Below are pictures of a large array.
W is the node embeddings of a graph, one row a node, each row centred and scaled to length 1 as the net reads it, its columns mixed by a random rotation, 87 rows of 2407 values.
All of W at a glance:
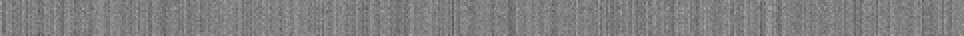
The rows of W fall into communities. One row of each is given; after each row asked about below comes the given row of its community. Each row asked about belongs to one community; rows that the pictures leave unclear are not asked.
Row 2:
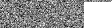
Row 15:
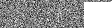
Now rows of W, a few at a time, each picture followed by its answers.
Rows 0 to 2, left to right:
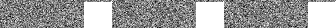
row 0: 2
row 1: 2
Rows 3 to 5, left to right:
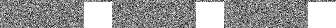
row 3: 15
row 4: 15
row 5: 2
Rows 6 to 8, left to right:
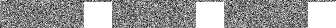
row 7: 2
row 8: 15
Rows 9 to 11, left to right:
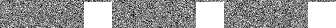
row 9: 2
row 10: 2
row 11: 2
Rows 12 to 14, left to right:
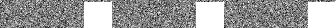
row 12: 2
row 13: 15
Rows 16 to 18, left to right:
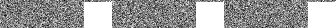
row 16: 15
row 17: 15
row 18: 15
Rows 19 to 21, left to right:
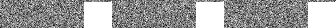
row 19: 2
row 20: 15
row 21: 15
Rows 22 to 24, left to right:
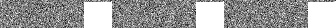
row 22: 15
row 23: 15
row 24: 15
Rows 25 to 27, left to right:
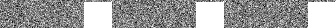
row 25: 2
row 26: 15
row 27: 2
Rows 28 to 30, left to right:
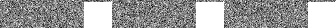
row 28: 2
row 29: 2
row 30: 2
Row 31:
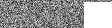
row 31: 15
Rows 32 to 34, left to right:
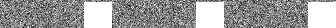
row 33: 2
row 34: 15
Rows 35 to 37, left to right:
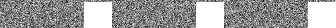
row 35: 15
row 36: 15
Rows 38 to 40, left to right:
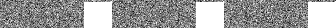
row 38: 15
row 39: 2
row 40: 2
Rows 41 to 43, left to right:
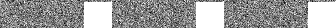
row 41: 2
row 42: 2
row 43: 2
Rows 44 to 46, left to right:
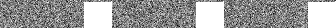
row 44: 15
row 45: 2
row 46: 15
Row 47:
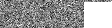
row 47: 15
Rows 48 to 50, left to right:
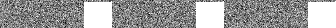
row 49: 15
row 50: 2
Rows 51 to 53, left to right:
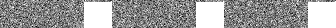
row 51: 15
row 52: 15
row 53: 15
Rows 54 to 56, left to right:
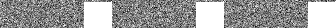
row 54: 15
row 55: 15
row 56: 2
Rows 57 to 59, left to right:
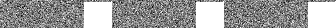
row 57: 2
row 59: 2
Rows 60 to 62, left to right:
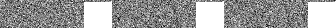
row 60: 2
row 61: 15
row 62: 15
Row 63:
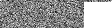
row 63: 2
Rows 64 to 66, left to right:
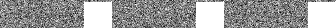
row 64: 15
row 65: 15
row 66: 2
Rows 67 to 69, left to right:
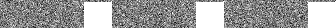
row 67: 15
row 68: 15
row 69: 15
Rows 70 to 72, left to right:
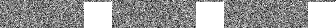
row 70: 15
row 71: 2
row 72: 15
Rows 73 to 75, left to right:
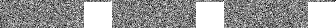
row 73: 2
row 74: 15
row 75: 15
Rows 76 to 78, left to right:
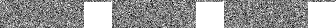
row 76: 2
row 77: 2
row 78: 15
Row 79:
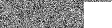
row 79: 2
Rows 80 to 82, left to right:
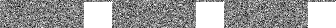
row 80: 2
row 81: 2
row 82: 2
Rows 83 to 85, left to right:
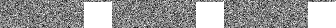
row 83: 15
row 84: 15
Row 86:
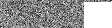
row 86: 15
